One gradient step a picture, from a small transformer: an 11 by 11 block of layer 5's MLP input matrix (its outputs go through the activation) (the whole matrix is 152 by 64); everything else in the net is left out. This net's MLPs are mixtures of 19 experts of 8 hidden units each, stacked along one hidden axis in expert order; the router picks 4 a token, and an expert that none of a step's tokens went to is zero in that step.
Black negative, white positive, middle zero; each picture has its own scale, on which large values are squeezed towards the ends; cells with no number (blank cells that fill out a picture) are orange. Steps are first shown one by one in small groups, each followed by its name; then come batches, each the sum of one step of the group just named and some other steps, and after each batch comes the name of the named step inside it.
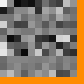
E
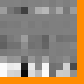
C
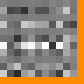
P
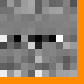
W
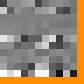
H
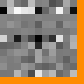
W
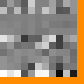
H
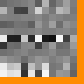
C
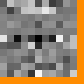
W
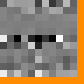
W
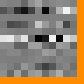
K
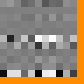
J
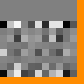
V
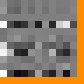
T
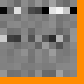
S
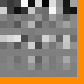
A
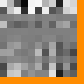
T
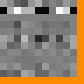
K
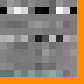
K
